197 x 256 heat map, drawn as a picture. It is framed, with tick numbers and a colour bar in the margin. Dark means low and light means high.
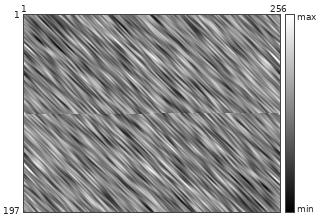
The values follow a bell shape. On average the colour sits 50% of the way up the scale. A half turn leaves it unchanged. Streaks slant down to the right. No seam splits the table.
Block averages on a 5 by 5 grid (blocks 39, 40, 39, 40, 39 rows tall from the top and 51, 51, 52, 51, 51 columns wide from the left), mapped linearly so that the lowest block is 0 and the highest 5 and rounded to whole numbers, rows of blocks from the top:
0 3 3 3 3
2 2 3 3 5
4 3 3 3 4
5 3 3 2 2
3 3 3 3 0
